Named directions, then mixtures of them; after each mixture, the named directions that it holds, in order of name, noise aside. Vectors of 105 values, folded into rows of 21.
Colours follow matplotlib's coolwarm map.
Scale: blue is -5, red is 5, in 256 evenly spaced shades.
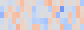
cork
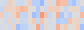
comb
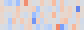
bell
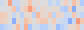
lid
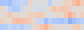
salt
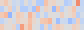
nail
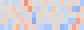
bell, cork, lid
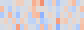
comb, nail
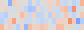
lid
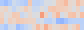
comb, salt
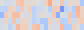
cork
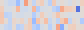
bell, cork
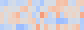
comb, salt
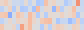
nail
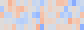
comb, salt
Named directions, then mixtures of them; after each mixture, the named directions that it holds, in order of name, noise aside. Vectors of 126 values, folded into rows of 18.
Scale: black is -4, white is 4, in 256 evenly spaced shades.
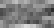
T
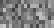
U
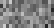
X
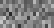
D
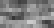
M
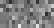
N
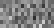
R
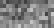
M, N, U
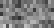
M, U, X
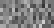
R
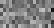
N, R, X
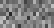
D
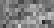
D, M, R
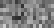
M, R, U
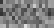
D, T, U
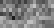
D, M, U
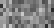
X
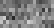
D, M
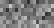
D, N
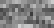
R, T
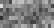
M, T, X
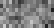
M, X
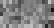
M, T, X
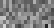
D, X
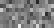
N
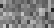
N, X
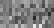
R, T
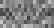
D, T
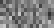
D, R, U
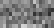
D, R, T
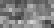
M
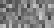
N, U
